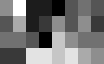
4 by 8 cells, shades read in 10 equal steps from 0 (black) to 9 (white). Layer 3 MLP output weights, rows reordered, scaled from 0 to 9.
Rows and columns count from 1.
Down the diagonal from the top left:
5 6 3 8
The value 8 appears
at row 4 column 3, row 4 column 4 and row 4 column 6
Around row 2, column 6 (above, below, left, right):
3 5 5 5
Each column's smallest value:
2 2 1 0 0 3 4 2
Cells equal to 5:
5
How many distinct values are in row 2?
5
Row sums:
26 27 31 46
